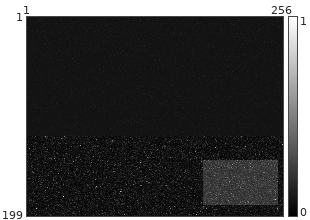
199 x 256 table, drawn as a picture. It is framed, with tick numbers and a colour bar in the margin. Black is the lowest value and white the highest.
Seam: horizontal, 60% of the way down, the top part calmer. Odd patch: higher, in the bottom right. Ninth with the highest average: bottom right. Stripes: none. Mirror symmetry: none.
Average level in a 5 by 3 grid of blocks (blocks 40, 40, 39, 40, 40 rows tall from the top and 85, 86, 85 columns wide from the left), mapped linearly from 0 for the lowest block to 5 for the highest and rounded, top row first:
000 | 000 | 000 | 003 | 005
